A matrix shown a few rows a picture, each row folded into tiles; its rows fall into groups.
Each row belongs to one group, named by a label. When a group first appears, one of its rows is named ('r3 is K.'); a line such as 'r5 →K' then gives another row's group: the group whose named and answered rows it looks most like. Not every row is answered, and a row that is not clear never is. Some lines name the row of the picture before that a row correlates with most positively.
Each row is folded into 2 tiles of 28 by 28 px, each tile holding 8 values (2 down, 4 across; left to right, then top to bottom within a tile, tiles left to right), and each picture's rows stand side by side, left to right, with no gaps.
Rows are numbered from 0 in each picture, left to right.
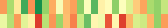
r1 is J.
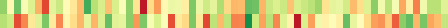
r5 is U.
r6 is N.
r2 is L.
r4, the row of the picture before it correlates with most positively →1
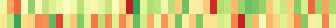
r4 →U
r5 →U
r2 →J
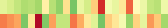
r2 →N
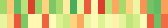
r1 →L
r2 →J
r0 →U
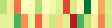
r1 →U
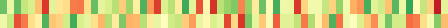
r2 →L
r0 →L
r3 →L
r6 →N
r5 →N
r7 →L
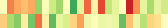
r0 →N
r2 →N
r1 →L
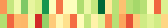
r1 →J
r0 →J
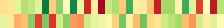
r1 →L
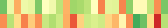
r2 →U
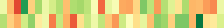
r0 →J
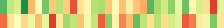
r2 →J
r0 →J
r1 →N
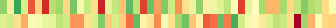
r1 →L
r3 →N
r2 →U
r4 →N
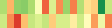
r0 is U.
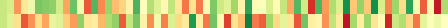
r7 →L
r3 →J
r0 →N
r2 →J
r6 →J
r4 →J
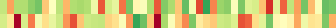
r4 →L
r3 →U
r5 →J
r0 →U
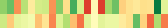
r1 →L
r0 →J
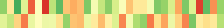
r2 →J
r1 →N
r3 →U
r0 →L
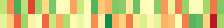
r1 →N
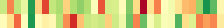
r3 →N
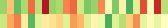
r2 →L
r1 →N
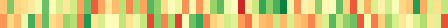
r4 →N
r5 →N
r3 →J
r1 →L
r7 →J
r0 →J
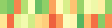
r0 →J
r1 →J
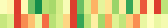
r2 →L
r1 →J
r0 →N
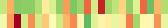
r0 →U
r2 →U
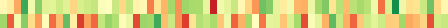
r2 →L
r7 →N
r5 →N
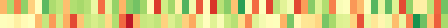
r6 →N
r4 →L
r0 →J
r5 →N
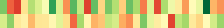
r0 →N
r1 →U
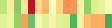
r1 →N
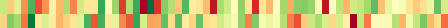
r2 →U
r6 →U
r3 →L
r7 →J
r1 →J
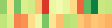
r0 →L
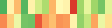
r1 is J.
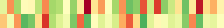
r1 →L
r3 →L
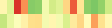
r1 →N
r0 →N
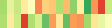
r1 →L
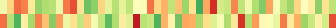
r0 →N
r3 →L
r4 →U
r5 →J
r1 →N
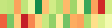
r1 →L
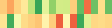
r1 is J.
